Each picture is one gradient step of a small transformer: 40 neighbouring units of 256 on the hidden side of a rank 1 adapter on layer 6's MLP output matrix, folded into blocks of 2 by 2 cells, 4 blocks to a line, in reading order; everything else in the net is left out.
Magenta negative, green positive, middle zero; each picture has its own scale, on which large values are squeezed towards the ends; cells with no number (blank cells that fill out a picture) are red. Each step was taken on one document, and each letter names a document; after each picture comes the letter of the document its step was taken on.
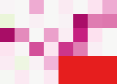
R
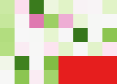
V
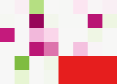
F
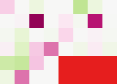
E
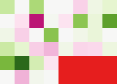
E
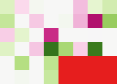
F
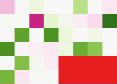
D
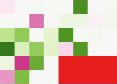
D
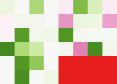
E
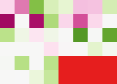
V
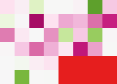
R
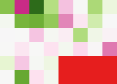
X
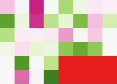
R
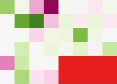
X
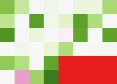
V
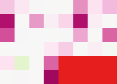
V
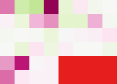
X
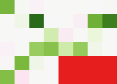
D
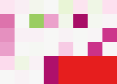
V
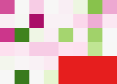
R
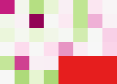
X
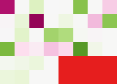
D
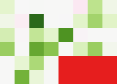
E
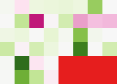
E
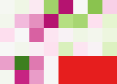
X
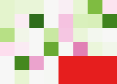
E
